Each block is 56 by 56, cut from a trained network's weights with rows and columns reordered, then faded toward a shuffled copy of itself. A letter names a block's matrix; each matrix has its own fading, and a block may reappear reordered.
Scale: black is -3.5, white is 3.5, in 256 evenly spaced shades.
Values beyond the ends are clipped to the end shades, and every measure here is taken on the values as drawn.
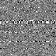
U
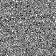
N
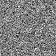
N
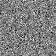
N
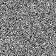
N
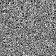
N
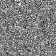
N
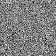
N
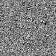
N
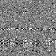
U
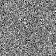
N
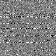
U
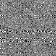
U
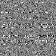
U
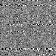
U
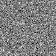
N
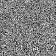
N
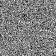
N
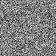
N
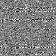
U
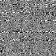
U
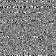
U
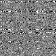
U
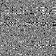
U
